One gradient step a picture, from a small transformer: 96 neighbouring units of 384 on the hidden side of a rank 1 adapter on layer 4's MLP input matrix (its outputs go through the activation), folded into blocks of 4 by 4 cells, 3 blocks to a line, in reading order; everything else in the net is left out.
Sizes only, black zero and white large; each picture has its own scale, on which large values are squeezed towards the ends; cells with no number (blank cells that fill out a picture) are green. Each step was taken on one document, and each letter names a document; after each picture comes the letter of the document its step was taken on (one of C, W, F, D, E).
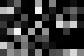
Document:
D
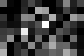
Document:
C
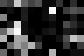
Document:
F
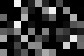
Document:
F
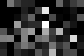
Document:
C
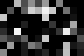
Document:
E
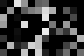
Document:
E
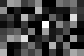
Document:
C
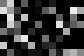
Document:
D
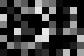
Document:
E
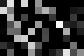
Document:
D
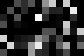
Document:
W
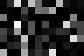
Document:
F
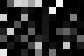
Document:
F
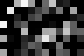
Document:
W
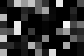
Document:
F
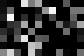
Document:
D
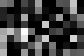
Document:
C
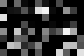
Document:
E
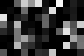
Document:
F
